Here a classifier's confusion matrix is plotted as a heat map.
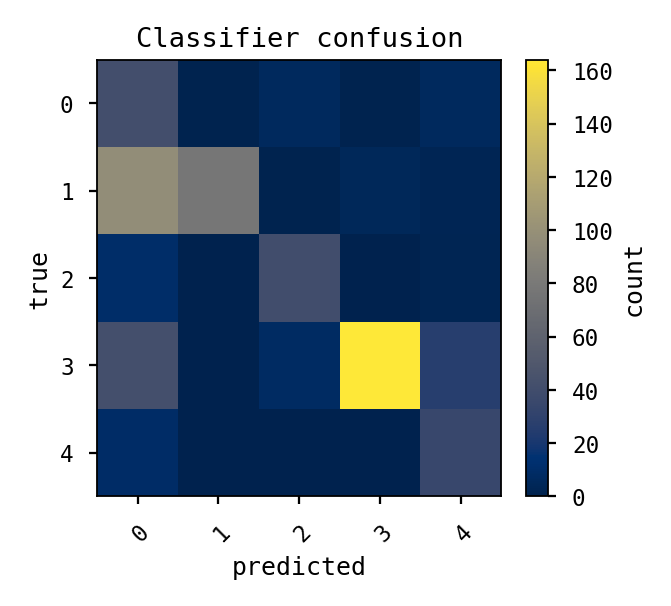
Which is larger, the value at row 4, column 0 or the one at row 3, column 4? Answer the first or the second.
the second
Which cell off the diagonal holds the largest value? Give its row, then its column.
1, 0
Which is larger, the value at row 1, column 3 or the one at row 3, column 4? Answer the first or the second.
the second
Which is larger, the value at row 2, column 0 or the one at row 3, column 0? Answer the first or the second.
the second
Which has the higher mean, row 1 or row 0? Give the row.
1
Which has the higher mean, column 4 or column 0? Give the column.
0
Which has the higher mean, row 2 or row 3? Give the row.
3
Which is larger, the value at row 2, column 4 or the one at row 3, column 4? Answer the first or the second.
the second
